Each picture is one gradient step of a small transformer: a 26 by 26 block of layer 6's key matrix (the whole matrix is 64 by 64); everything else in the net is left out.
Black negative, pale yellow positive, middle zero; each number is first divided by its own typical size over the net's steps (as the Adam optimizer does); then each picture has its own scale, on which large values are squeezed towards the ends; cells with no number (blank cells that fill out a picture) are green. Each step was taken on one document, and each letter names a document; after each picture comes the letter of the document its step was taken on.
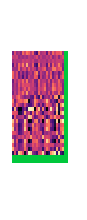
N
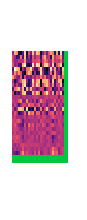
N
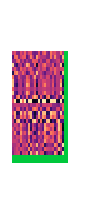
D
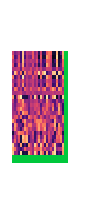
N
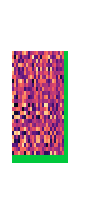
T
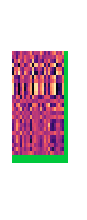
D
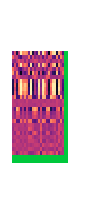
D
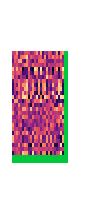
T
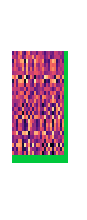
T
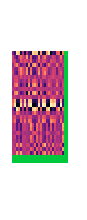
D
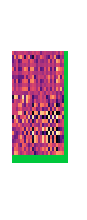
T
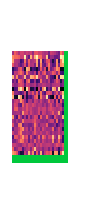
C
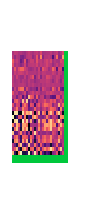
C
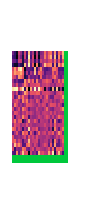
C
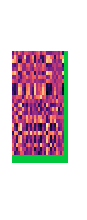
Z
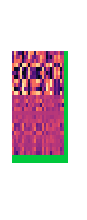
N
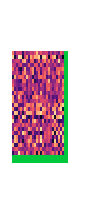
T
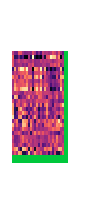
C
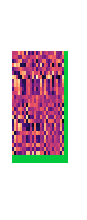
N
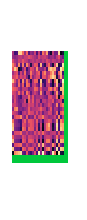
N
